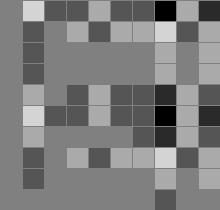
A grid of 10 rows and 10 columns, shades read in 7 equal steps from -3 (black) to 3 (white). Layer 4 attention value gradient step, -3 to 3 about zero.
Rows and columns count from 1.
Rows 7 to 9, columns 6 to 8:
0 -1 -2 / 1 1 2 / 0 0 1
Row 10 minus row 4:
0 1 0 0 0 0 0 -2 0 -1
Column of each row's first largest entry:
2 8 8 8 2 2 2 8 8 1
